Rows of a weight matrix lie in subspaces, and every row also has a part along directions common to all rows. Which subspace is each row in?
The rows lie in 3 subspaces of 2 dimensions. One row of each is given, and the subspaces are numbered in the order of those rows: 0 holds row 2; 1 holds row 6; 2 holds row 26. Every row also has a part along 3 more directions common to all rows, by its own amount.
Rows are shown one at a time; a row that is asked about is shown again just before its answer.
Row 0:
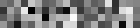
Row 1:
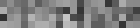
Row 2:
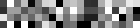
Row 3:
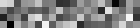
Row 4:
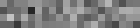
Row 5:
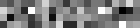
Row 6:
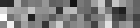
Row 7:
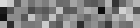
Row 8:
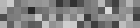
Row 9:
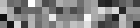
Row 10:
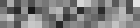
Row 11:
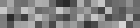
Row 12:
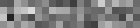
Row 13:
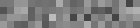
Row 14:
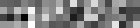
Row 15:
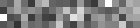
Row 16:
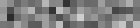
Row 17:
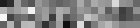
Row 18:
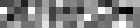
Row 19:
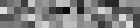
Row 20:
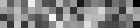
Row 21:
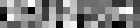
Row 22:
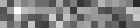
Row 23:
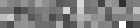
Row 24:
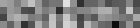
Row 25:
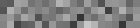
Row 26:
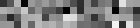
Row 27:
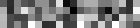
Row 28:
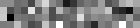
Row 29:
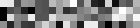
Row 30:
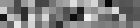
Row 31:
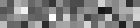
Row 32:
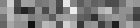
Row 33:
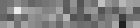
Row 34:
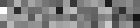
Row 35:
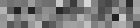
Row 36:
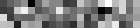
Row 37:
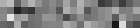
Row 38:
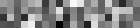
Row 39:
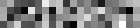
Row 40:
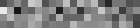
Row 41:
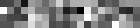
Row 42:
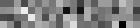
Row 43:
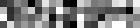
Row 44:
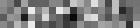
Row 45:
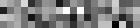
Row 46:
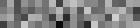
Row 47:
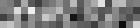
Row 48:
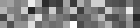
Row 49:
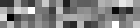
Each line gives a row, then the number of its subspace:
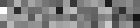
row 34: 1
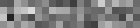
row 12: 1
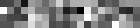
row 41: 2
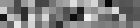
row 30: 2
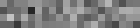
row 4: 2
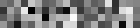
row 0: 2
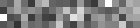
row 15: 2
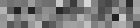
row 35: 0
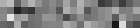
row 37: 2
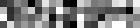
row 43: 0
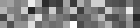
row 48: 1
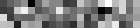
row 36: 0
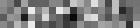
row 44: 2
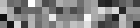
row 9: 0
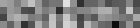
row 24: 0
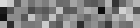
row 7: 1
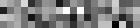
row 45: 2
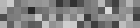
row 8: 1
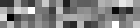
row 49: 2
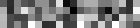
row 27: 0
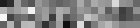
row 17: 1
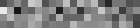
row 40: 1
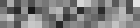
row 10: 0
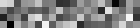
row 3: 1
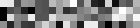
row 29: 1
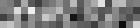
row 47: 2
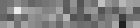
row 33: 2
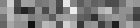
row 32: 0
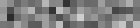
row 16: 1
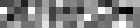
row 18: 2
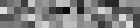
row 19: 2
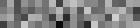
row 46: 0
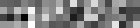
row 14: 2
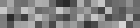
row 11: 1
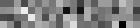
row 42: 2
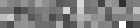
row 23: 2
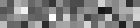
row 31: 0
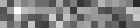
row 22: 0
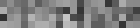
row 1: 2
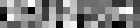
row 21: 0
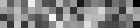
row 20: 0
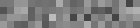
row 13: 0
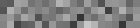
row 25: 1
